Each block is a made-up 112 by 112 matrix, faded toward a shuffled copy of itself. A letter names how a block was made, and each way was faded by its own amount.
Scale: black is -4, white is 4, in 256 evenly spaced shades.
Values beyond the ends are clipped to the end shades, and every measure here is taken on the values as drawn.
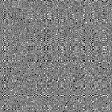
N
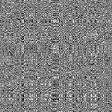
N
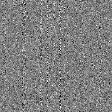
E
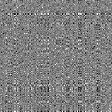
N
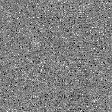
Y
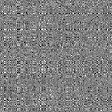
N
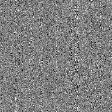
E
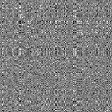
N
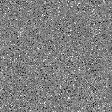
Y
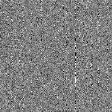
E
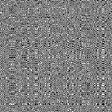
N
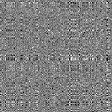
N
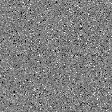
Y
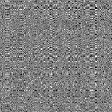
N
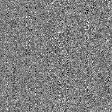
E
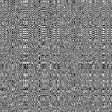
N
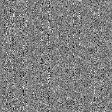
E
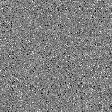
Y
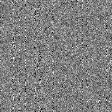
E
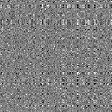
N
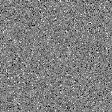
Y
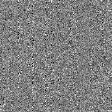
E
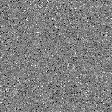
Y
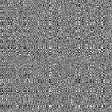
N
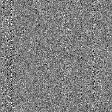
E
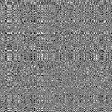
N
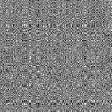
N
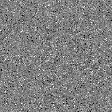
Y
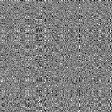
N
